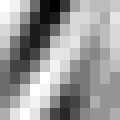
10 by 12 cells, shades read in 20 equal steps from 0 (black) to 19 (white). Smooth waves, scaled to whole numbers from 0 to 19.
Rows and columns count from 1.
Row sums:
135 139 138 136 135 135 140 139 136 136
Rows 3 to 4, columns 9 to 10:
15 13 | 13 11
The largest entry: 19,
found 4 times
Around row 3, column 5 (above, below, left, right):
1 5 2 8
